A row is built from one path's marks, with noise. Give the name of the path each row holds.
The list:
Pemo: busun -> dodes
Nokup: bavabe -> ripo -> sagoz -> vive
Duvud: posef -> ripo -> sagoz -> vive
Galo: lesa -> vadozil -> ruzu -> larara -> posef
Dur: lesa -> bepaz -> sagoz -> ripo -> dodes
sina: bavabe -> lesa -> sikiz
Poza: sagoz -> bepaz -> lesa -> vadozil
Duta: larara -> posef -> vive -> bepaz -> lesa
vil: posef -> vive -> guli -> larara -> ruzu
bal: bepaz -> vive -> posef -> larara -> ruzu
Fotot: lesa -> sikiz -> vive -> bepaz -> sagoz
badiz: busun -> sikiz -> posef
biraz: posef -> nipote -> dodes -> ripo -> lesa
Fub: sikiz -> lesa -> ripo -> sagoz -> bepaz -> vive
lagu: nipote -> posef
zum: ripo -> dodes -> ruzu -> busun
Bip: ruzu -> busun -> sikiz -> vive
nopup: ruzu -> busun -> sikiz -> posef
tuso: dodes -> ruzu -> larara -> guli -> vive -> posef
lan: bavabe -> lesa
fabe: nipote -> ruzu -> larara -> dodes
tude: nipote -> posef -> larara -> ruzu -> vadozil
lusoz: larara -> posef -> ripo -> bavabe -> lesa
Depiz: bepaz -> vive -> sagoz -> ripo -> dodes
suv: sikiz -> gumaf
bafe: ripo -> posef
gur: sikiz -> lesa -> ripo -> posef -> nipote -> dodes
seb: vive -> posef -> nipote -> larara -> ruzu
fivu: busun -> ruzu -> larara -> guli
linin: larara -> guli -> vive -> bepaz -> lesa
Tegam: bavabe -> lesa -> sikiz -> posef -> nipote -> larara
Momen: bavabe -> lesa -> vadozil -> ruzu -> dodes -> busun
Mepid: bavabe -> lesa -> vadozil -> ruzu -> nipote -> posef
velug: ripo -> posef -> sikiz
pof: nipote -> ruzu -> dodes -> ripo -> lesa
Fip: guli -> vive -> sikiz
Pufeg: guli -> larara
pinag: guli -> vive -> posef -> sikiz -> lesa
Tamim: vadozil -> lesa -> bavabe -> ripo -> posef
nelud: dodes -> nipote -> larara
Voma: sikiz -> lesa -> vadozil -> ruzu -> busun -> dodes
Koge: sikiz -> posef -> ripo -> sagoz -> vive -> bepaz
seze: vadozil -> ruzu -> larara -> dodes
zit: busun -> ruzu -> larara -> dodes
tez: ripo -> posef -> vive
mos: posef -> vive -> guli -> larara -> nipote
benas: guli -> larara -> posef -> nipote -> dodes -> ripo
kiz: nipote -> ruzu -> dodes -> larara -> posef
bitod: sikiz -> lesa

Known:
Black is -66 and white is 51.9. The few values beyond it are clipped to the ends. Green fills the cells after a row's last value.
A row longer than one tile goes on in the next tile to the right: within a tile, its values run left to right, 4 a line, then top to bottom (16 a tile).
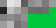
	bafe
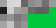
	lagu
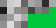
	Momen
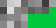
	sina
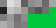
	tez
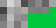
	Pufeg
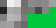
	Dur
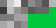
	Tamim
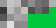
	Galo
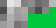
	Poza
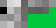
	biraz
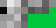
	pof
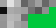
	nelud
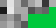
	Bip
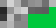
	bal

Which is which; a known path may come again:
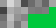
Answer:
Pufeg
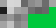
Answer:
lagu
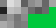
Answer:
tez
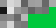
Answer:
badiz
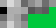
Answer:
kiz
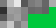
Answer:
lusoz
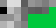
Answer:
biraz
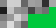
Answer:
Momen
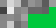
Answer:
bitod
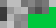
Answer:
Duta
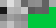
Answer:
tude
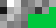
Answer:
Depiz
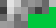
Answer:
Fotot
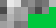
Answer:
Poza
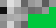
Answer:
Pemo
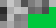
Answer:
vil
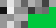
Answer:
Voma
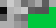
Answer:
seb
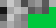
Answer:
tuso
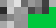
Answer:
Mepid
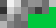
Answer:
Fub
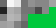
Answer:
Dur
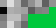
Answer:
zit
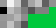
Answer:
zum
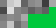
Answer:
sina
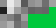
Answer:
velug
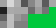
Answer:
fivu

